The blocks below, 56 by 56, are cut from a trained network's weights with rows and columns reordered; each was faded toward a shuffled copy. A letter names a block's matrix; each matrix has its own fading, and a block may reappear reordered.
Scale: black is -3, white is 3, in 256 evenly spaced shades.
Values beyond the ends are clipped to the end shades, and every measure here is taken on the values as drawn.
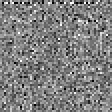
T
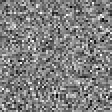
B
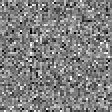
T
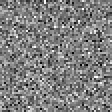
B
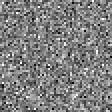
B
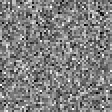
B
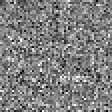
T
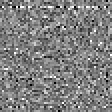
T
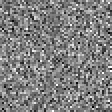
B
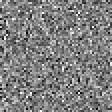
T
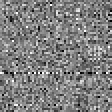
T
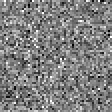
T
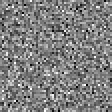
T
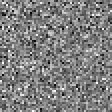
T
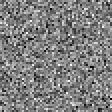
B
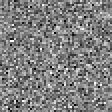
B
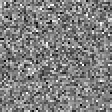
B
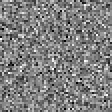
B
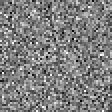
B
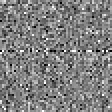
T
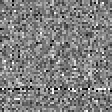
T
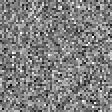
B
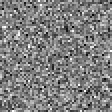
B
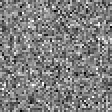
B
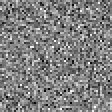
B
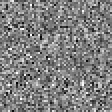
B
